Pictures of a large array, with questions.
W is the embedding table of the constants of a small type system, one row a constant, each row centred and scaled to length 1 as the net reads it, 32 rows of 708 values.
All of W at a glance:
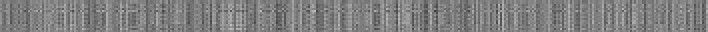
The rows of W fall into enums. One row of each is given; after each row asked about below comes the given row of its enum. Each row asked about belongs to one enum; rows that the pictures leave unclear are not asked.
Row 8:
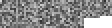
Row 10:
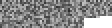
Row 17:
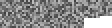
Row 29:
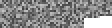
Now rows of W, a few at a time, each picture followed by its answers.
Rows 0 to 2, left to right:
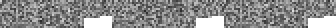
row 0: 8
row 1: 10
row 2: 8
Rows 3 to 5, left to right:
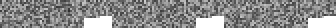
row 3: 10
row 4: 17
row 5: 29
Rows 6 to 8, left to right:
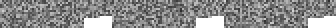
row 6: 29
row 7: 10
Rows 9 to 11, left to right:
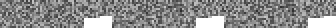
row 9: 17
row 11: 10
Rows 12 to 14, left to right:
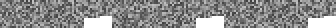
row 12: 17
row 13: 29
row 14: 17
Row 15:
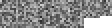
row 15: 8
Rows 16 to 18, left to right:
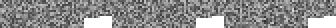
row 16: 29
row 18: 8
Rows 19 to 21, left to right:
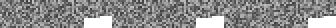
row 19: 17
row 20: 17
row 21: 29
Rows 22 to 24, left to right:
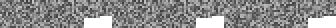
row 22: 17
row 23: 17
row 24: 29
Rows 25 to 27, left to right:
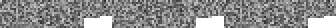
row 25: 8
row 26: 10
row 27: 8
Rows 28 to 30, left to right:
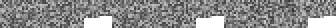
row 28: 29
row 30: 10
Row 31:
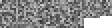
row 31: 8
